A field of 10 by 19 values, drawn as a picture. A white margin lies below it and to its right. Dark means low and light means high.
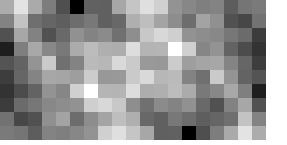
Stripes: none. Ninth with the highest average: centre. Slope: none. Histogram: bell-shaped. Seam: none. Symmetry: a half turn.
